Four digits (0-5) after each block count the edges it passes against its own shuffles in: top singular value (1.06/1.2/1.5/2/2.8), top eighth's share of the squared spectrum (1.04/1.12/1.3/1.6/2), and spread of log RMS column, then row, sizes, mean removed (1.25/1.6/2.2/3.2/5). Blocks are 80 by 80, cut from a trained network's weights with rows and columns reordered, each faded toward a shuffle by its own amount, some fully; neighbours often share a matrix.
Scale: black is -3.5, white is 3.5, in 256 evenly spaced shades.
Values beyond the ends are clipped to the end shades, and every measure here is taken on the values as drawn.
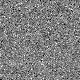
0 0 0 0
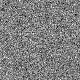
0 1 0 0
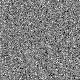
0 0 0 0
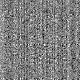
4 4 1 3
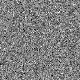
2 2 1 1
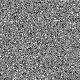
0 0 0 0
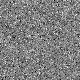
0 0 0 0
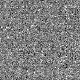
2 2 2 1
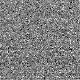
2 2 2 1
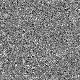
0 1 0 0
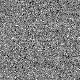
1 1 1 0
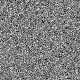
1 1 0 0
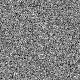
1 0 0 0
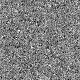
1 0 0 0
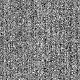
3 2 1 1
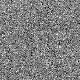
1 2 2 0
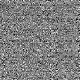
2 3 3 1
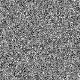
2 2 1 1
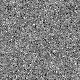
1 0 0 0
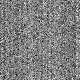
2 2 0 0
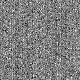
2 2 0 1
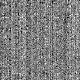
4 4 1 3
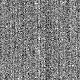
3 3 1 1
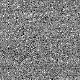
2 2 2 0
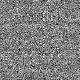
2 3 2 0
